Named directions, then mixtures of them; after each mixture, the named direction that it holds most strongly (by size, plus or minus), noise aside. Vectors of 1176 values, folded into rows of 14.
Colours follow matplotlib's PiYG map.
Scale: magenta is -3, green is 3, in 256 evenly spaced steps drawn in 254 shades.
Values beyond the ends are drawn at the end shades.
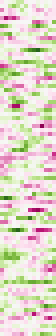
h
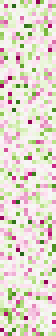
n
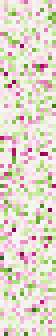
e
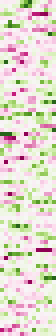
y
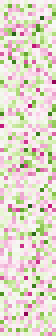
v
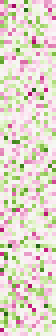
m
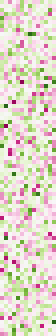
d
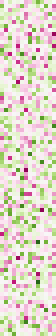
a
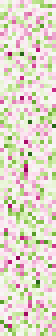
a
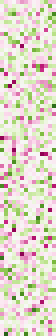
e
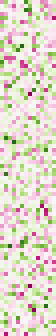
m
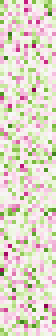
m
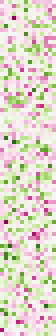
m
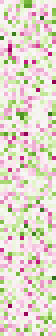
v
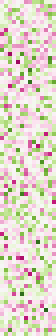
a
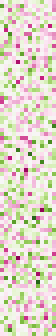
a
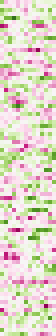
h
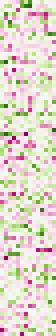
y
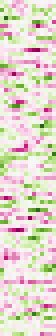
h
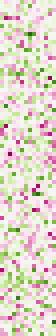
d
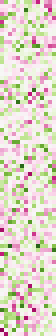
m
